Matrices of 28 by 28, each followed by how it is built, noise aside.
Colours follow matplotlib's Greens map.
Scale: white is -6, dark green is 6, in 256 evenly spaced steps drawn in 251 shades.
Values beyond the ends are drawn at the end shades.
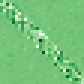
banded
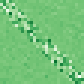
banded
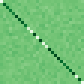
diagonal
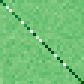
diagonal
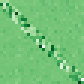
banded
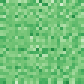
low rank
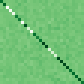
diagonal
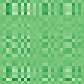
low rank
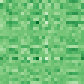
low rank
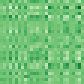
low rank
